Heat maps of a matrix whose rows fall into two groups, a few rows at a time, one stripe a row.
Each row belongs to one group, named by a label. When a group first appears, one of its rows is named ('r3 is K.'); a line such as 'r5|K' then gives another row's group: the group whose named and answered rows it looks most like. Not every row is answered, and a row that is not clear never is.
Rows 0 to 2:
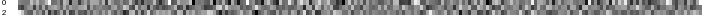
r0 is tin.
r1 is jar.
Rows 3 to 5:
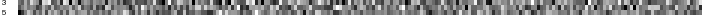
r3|tin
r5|jar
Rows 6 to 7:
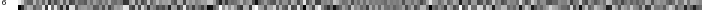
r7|jar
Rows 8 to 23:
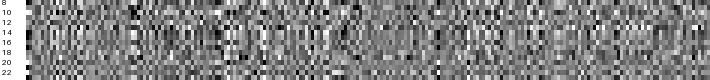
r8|jar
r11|tin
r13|tin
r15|jar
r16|tin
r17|jar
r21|jar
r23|jar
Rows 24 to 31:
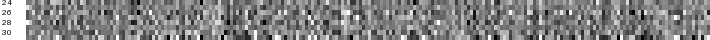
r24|tin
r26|tin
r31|tin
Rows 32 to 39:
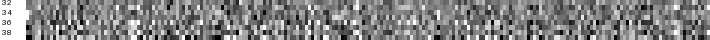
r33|tin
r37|jar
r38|tin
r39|jar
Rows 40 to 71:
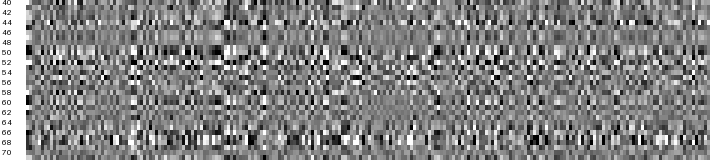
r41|tin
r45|jar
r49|jar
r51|tin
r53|jar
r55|tin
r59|jar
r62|jar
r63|tin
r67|tin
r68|tin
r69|jar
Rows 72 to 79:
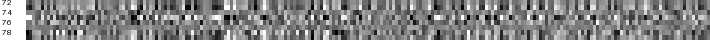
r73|jar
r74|tin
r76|tin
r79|jar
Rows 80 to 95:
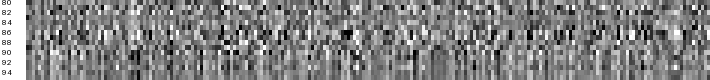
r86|tin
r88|tin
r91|tin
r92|tin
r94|tin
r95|tin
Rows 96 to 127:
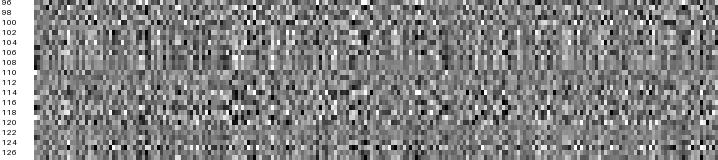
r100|tin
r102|tin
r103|tin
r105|jar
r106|tin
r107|jar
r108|jar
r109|jar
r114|tin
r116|tin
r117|jar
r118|tin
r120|tin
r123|jar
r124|tin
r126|tin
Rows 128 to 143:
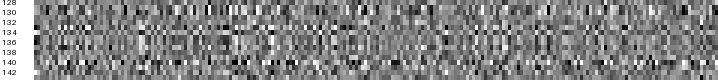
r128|tin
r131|tin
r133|jar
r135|jar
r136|jar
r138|jar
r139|tin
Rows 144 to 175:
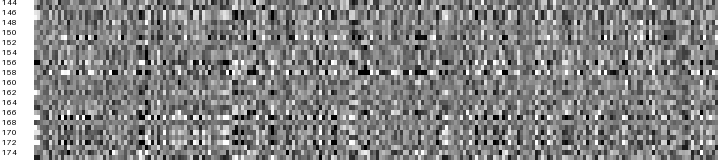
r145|jar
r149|tin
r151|tin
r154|tin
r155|tin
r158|tin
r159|jar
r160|tin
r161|tin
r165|jar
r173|tin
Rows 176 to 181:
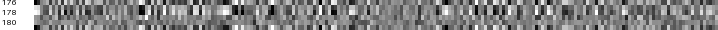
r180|tin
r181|jar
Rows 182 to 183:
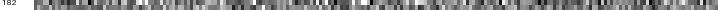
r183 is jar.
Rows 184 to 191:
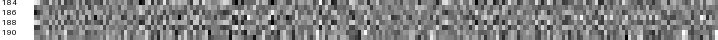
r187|tin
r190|tin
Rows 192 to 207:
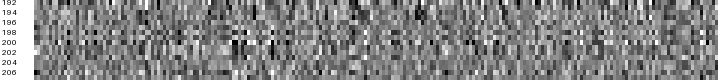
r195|tin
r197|jar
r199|jar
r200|tin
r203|tin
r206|jar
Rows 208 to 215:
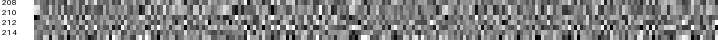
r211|jar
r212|tin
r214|tin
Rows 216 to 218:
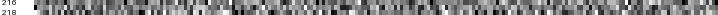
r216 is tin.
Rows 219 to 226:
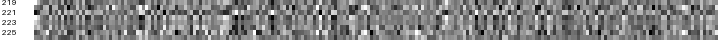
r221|jar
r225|tin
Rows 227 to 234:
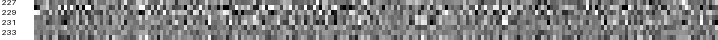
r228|jar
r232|tin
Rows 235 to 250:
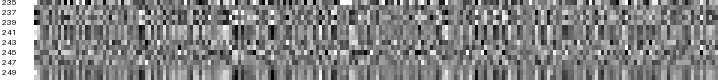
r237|jar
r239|jar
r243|tin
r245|tin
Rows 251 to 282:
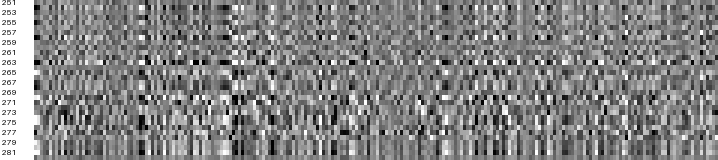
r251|tin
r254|tin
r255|jar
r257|tin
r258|jar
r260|tin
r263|jar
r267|jar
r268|jar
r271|tin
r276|tin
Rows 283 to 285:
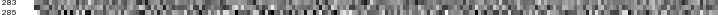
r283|tin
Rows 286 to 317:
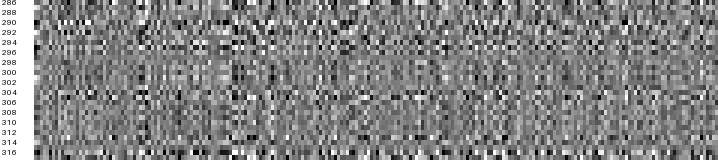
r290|jar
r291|tin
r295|jar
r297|jar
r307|jar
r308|tin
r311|tin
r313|tin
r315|jar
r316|jar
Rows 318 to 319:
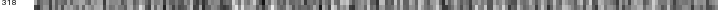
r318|jar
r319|jar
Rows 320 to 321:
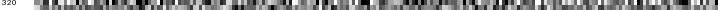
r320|tin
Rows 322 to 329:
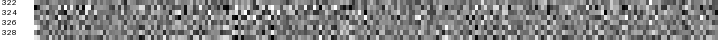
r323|jar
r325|tin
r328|jar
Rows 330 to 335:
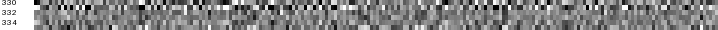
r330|jar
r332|tin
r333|tin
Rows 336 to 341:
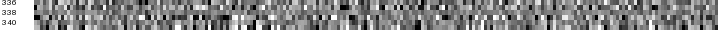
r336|tin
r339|jar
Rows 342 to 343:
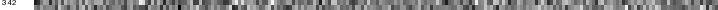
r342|jar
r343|tin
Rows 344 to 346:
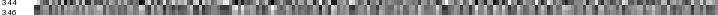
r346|jar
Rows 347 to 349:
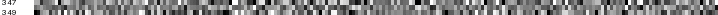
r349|jar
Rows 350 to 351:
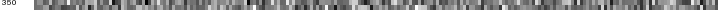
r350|tin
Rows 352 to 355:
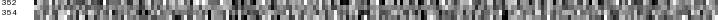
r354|tin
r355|tin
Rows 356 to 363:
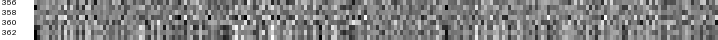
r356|tin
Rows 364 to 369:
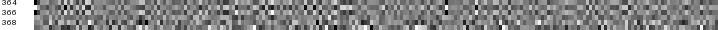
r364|jar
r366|jar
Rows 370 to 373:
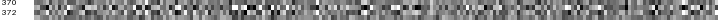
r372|tin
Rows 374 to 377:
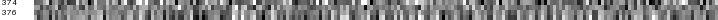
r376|jar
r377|jar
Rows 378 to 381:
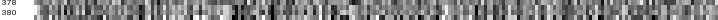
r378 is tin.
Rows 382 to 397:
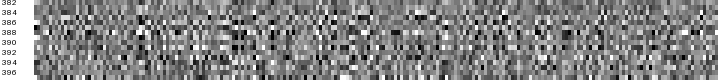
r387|jar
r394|jar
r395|tin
